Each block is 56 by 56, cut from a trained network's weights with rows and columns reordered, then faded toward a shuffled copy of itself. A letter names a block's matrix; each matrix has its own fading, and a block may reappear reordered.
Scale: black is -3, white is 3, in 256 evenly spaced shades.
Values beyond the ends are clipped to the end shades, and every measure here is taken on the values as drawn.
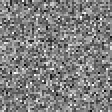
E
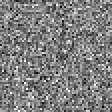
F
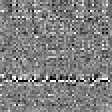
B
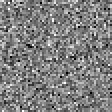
F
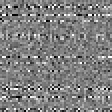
B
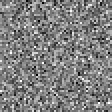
E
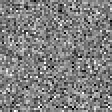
F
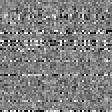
B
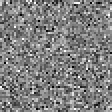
F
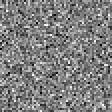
E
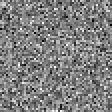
E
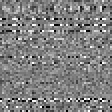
B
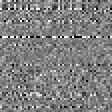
B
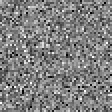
F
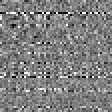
B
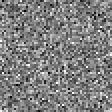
F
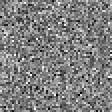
E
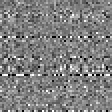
B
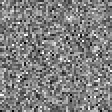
F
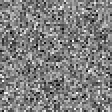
F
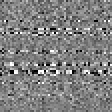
B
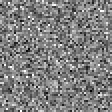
E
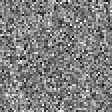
E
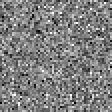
E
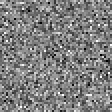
E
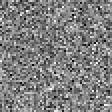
E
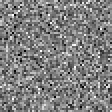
F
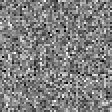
F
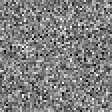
E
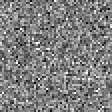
E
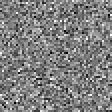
F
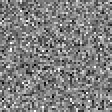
F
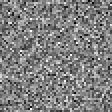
F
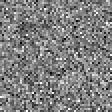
E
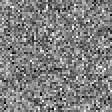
E
